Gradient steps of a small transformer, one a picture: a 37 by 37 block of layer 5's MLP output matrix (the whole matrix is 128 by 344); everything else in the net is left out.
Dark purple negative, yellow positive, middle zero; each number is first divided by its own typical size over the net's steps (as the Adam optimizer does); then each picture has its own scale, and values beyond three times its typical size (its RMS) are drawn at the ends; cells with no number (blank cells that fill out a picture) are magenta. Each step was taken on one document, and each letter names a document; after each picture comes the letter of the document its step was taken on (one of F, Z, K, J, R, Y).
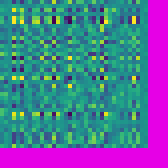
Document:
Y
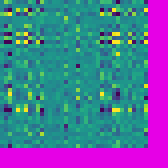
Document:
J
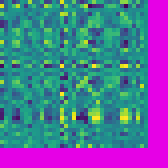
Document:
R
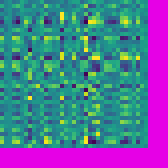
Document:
R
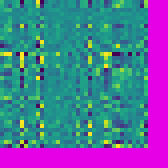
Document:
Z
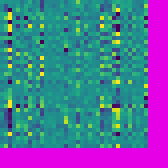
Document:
J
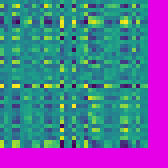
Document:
R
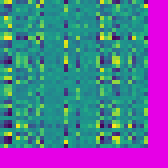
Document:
J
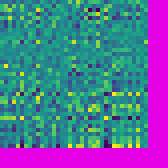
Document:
Y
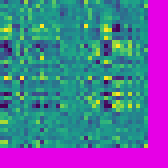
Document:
Z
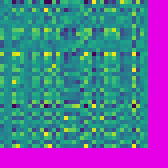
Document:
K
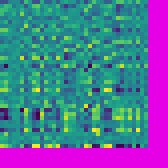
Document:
Z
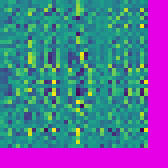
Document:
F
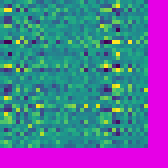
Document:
Z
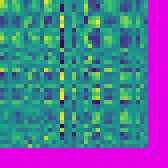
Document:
R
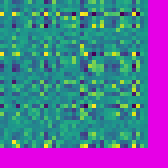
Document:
K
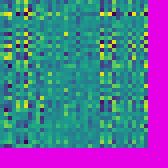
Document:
J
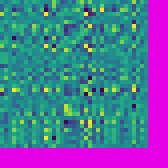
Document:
K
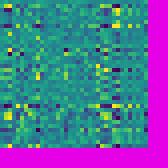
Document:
Z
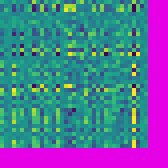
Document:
Y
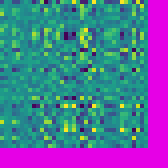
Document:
K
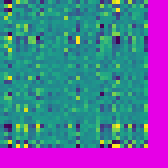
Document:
J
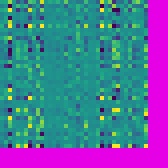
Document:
J
